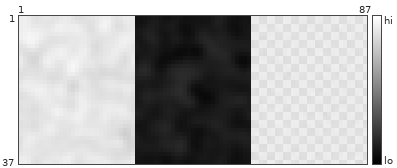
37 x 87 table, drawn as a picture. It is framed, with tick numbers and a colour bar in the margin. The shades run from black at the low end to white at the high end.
The table splits into one row of 3 panels. Panel 1,1: very high, blotchy, faint in contrast. Panel 1,2: very low, blotchy, faint in contrast. Panel 1,3: very high, checkered, faint in contrast.
